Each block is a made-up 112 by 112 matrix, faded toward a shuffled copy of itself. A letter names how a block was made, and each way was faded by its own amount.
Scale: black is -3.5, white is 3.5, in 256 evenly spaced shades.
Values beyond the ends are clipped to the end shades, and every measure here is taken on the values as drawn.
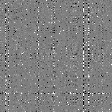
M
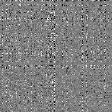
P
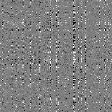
M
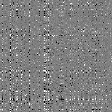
M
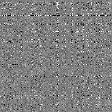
P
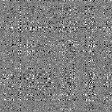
P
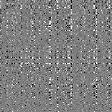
M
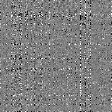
P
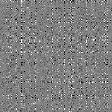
M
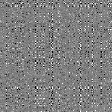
M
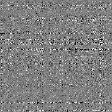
P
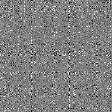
P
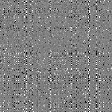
M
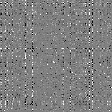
M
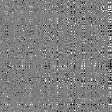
M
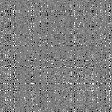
M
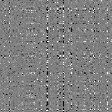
M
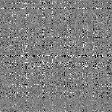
P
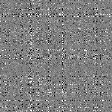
P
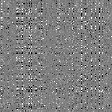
M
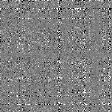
P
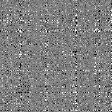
P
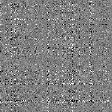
P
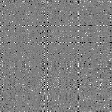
M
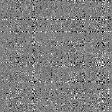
P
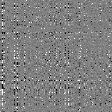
M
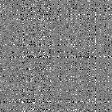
P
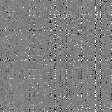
M
